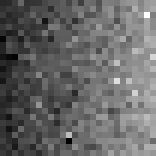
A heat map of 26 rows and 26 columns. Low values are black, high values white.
The texture is fine-grained noise. There are no regular stripes. The histogram is bell-shaped. The field climbs toward the right.
